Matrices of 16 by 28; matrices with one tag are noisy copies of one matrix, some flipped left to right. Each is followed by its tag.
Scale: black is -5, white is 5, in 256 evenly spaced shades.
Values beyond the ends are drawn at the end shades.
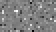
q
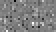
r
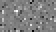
q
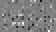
r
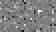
q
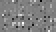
r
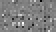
r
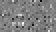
r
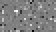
q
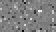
q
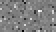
q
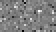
q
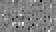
r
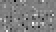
r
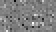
r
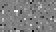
q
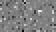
q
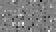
r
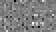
r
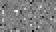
q
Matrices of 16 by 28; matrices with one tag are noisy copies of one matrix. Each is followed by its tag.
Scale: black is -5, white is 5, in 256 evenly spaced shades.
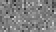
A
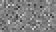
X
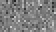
A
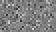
X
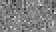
A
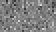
A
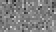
A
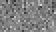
A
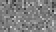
A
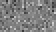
A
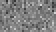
A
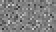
X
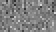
A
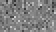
A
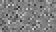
X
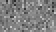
A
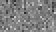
A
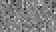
A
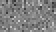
A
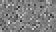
X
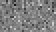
A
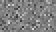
X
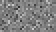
X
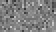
A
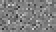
X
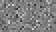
X
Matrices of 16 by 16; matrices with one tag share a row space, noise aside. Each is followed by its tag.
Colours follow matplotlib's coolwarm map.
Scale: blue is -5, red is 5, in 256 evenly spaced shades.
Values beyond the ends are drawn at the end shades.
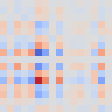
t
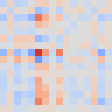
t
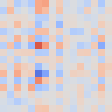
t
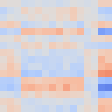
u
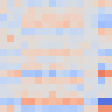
u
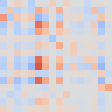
t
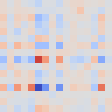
t
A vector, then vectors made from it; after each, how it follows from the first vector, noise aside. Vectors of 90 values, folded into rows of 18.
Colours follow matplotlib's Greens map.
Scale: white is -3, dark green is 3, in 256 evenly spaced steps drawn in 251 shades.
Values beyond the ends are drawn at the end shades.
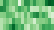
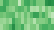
shrunk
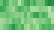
shrunk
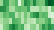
copied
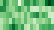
copied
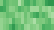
shrunk
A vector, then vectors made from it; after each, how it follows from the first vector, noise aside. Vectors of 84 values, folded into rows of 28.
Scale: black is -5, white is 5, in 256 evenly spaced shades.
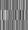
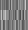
copied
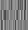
negated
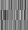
negated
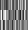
scaled up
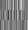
wrapped around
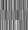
wrapped around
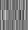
copied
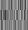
negated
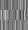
copied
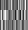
scaled up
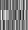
scaled up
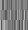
wrapped around
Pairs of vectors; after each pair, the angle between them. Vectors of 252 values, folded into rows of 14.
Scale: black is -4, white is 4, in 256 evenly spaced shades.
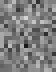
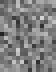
partly opposed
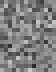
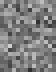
nearly opposite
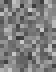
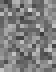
nearly parallel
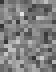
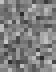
nearly opposite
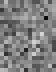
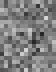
nearly opposite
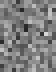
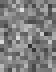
nearly opposite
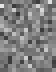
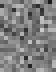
nearly opposite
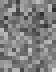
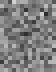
orthogonal
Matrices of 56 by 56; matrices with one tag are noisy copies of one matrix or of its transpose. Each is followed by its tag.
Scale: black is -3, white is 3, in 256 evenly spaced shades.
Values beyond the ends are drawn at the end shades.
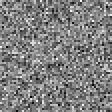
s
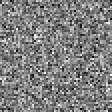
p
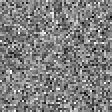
s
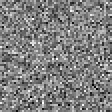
s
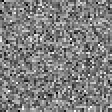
p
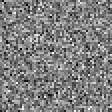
p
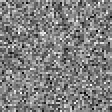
s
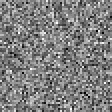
s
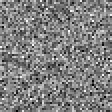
s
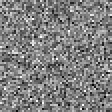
s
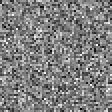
p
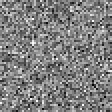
s
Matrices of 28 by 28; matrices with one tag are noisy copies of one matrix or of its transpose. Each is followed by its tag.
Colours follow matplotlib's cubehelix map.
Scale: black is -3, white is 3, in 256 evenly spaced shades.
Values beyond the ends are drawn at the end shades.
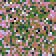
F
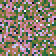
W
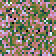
F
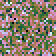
F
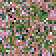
F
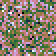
F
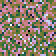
W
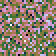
W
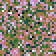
F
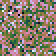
F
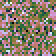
F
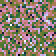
W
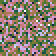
W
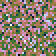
W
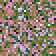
W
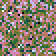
F
